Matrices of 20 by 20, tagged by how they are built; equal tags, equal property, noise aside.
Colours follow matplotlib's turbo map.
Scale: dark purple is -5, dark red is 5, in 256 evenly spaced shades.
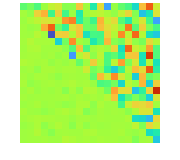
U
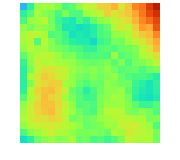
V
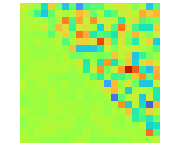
U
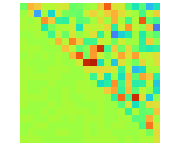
U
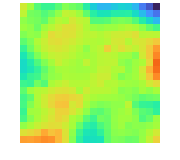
V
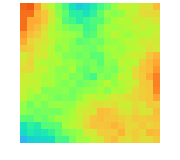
V
